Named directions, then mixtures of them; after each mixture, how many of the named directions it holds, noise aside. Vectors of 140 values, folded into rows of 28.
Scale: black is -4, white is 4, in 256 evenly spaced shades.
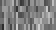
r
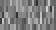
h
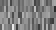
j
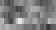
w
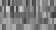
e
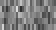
two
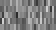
one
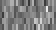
two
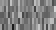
one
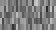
two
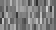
one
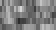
two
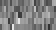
three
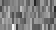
three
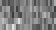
three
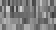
one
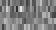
two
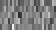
two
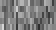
one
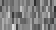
three
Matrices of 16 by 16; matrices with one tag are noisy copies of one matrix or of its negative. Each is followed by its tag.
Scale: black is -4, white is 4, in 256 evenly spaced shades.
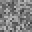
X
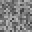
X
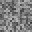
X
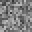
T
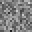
X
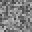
T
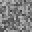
T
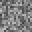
T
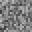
T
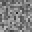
T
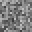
T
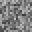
T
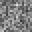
T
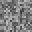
X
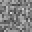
T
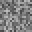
X
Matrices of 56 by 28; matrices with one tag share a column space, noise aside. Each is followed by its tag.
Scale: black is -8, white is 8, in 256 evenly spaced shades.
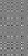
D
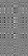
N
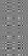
D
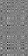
D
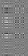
N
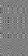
N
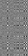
D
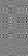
N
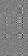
N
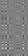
D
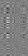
N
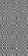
D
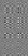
N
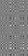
D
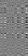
N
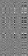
N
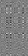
N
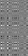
D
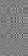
N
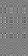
N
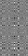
D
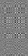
N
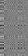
D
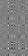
D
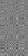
D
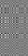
N
